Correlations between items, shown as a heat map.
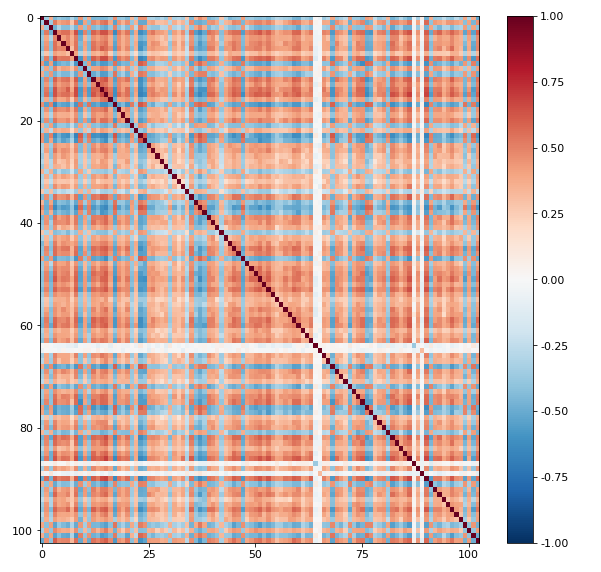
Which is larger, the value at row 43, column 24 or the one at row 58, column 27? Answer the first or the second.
the second
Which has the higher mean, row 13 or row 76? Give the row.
13
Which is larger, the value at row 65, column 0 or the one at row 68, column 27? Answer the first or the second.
the first
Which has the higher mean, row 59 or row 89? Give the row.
59
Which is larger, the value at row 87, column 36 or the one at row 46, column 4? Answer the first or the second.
the second
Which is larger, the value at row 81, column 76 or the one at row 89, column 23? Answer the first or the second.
the first
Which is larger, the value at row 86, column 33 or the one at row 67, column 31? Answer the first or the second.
the first
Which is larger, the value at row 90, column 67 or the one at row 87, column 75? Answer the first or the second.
the first
